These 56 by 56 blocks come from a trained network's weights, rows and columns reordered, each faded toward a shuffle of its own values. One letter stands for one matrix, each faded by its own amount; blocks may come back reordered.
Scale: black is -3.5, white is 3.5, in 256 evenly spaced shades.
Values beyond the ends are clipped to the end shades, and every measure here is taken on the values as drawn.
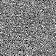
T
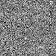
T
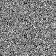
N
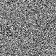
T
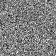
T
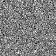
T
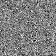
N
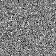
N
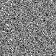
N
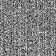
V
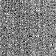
V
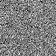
N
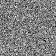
T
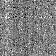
V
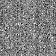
V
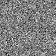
N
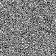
N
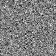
N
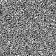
N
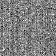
V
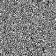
N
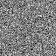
T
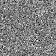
T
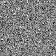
N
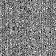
V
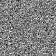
T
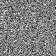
N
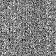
V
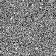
T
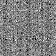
V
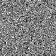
N
